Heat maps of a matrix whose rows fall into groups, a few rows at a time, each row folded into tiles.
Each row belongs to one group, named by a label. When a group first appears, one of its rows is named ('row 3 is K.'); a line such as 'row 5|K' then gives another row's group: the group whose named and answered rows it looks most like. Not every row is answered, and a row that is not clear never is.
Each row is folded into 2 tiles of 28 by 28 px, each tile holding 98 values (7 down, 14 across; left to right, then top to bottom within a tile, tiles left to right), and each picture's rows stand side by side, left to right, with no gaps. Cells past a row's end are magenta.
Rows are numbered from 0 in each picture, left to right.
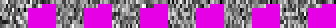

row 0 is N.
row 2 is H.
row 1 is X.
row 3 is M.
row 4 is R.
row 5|X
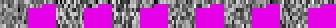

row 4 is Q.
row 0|X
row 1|M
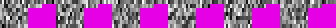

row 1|N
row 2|R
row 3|H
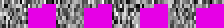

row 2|N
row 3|R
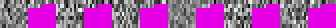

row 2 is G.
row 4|H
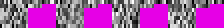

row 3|G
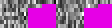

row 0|X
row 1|N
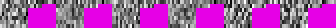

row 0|X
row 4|G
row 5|N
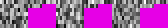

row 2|R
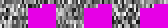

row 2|N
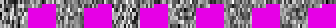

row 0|N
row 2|G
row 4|G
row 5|Q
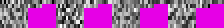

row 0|M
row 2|X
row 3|H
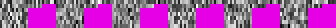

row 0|G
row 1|M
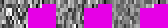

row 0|G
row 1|Q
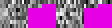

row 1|M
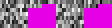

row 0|N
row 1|H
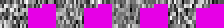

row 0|H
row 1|M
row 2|X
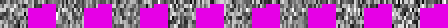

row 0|H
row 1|G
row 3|N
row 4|X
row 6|H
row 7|G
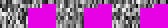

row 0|G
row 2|H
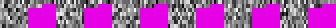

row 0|R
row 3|G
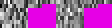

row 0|G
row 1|X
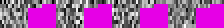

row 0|M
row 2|N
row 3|X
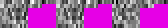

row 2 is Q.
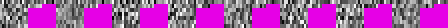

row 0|R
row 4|Q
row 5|N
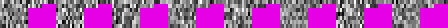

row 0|R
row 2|N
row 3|Q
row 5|M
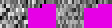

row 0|H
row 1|M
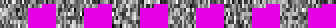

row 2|Q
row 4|N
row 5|X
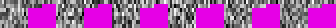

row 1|X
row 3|G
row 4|R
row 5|R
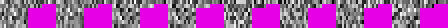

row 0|X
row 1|X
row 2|R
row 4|G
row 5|M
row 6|R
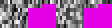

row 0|G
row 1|Q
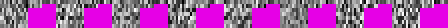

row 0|G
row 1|H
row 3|N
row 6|N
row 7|G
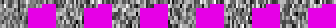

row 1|M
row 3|Q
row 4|R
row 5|R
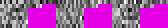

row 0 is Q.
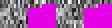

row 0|M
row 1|M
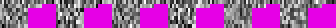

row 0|R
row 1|N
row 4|M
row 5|Q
